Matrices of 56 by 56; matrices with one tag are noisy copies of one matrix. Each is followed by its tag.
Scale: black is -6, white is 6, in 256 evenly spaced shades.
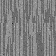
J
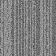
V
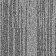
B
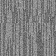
J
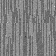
J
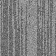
B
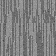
J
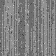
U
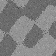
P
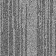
B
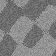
P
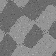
P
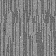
J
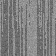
B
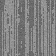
U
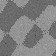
P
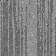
B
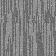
J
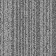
V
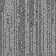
U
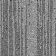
B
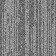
U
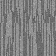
J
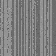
V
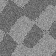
P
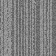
V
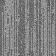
U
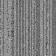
V
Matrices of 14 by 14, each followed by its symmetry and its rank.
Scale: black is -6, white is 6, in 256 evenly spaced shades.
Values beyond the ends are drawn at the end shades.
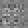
neither, rank three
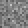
neither, full rank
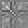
symmetric, rank three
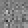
neither, rank three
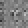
neither, rank three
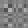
symmetric, rank one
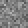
neither, full rank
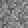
neither, full rank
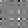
symmetric, rank one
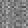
neither, rank three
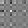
symmetric, rank one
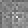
symmetric, rank three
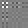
symmetric, rank one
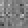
neither, rank three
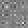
symmetric, rank three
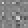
symmetric, rank three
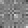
symmetric, rank three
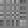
symmetric, rank one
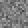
neither, full rank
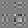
symmetric, rank one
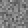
neither, full rank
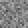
neither, full rank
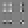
symmetric, rank one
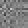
neither, rank three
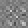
symmetric, rank three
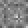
symmetric, rank three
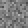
neither, full rank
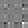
symmetric, rank one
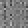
neither, rank three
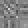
symmetric, rank three
